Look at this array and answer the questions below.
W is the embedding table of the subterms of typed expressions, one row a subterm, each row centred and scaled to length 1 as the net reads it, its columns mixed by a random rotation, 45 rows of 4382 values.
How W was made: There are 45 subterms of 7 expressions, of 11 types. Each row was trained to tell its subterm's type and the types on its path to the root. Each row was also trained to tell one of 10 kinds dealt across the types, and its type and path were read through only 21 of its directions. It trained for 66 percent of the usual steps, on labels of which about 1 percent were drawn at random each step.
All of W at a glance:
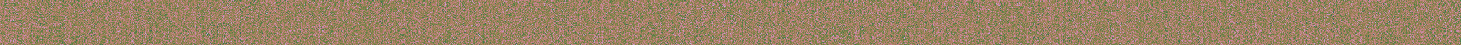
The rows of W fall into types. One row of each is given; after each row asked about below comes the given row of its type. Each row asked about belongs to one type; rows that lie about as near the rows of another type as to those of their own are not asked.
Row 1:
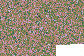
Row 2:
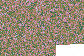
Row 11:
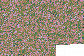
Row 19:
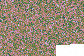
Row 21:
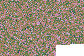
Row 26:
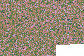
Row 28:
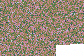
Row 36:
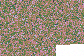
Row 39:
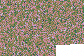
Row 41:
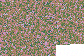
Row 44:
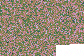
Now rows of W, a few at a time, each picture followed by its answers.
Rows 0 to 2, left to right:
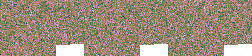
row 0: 41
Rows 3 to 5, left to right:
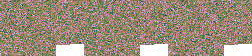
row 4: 41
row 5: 1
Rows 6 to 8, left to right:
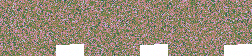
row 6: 2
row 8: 11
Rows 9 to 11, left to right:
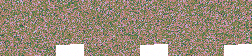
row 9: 36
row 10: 28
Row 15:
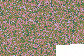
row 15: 44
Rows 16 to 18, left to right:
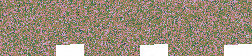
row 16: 19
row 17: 39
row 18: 26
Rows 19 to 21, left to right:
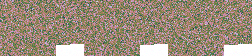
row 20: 36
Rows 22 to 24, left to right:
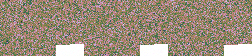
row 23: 2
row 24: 39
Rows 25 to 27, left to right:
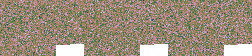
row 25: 41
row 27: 26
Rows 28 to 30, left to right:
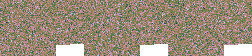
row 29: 39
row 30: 26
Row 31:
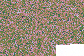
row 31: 26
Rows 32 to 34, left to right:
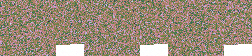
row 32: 36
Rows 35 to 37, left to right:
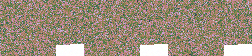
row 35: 28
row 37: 11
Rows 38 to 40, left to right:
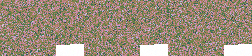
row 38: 11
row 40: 36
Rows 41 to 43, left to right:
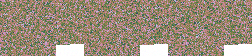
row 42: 39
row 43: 41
